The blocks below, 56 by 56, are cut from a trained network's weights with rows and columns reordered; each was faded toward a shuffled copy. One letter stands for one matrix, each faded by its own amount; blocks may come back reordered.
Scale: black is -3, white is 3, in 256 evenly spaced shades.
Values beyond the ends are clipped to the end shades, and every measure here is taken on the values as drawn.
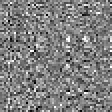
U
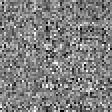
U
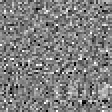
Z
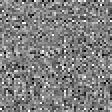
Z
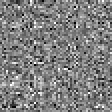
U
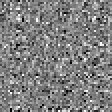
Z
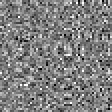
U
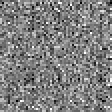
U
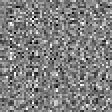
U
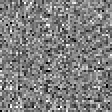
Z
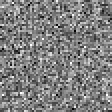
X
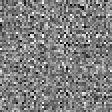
U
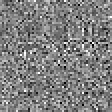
U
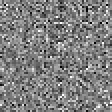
U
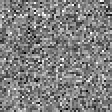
X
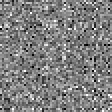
Z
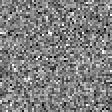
X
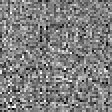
U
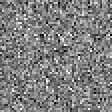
X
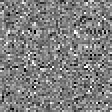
Z
